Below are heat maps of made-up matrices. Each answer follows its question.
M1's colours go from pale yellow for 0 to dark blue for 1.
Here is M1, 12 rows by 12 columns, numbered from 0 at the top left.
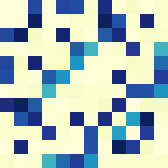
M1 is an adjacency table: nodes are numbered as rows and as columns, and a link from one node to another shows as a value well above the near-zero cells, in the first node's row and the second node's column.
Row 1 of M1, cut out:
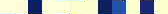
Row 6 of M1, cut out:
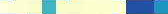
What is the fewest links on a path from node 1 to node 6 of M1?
2
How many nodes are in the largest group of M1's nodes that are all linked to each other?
4
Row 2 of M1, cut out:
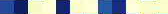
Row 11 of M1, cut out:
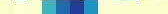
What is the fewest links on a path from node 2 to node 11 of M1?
2
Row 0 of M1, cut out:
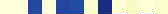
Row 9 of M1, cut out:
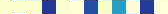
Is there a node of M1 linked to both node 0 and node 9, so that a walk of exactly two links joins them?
no
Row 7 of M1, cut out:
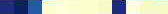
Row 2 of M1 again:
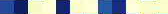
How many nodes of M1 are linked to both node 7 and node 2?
3
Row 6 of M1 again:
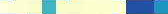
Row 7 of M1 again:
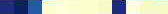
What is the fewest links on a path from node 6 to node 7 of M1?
3
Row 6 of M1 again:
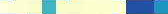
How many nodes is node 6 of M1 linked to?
4
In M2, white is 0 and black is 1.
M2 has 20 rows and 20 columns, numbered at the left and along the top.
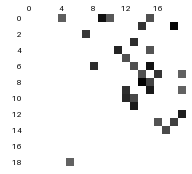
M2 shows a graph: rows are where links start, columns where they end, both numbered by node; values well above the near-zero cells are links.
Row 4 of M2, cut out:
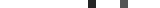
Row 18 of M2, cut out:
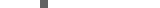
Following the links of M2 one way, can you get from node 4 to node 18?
yes
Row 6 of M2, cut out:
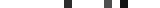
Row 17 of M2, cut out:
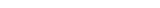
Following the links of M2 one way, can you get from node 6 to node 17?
yes
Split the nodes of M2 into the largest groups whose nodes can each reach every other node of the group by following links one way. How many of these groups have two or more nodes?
0
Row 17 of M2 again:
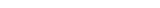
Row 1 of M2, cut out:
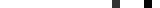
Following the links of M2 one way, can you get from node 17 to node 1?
no
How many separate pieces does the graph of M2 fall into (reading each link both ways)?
1
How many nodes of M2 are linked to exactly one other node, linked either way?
3
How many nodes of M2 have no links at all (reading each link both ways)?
0
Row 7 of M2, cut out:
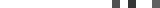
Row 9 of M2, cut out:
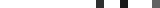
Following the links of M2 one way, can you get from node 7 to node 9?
no
